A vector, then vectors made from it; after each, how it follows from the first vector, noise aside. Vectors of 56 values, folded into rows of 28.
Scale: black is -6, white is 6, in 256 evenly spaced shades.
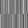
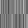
sign-scrambled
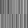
sign-scrambled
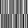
scaled up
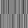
negated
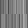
sign-scrambled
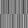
negated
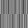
negated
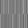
shrunk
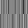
negated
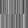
sign-scrambled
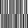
scaled up
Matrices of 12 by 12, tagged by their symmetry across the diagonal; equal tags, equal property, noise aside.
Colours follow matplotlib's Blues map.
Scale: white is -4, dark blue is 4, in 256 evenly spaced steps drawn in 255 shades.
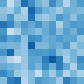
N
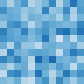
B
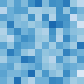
N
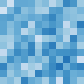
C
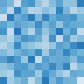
C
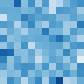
B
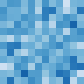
C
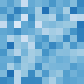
C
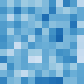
B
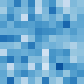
N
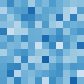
B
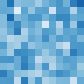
N
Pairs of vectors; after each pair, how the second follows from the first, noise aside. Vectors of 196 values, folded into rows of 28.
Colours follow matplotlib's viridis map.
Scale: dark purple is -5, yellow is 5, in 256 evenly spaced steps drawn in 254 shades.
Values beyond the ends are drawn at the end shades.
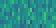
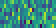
scaled up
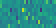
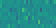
shrunk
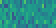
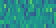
shuffled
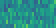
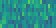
reversed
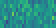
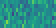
negated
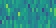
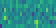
shuffled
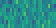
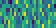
scaled up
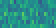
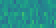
shrunk
